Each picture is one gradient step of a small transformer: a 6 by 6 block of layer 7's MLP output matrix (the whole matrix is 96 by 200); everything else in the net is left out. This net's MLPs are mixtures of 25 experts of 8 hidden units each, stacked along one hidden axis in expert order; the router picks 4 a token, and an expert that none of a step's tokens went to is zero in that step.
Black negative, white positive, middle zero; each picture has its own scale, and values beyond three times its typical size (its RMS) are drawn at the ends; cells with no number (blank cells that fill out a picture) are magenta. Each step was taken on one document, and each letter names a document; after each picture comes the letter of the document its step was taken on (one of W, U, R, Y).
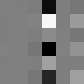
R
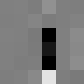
R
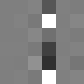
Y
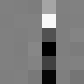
Y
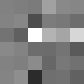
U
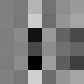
U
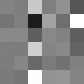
U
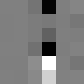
R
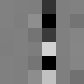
Y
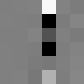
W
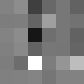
U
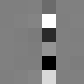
Y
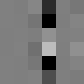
Y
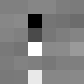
U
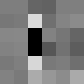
U
